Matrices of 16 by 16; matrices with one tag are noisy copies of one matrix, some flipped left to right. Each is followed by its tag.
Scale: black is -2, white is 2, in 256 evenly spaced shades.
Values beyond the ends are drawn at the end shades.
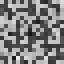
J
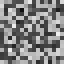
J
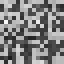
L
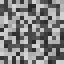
J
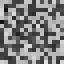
J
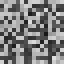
L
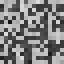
L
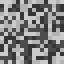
L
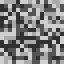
L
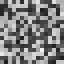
J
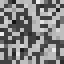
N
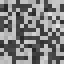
L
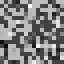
N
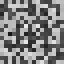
J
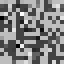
L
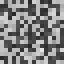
J
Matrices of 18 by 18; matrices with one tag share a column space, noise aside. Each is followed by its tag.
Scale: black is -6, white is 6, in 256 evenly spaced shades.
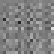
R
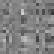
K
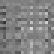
R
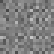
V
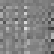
R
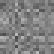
V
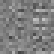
V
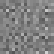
V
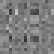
K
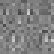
K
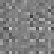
R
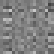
V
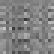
R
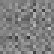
V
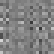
R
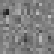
K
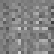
R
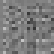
R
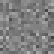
V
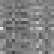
R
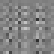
R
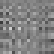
R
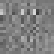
K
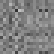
V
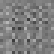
R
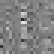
R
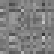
V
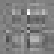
K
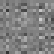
V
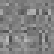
K
